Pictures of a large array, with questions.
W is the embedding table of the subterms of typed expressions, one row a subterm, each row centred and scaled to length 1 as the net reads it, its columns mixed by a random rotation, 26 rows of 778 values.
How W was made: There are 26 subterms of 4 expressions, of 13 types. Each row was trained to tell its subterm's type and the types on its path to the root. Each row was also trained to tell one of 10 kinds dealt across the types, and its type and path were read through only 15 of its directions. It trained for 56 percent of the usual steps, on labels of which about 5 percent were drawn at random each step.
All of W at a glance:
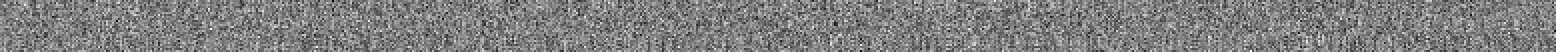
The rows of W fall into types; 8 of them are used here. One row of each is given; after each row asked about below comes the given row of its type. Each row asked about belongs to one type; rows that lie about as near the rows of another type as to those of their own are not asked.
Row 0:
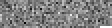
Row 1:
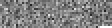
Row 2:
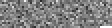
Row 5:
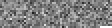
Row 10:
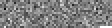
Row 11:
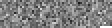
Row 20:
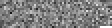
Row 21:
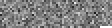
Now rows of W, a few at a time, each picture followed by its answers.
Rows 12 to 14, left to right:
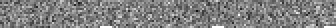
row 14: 11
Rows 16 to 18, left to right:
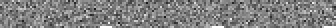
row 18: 20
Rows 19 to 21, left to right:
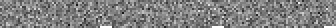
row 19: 21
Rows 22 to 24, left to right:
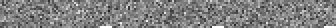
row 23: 10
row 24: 2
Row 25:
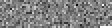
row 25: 21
